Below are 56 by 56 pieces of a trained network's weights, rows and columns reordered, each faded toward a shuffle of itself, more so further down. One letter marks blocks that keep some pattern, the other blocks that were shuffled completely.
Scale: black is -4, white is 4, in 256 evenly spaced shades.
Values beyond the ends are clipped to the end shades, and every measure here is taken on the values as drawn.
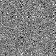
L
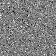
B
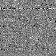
L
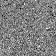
B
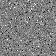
B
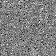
B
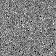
B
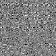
L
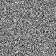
L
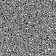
B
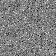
B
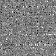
L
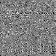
L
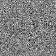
L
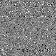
L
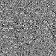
L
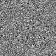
L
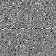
L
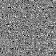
L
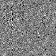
L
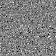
L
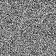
B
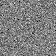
B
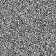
L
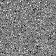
B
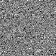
L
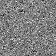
B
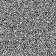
B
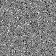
B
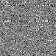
L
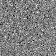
B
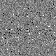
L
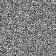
L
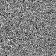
L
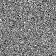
B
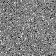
B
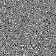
L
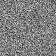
B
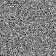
B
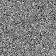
B
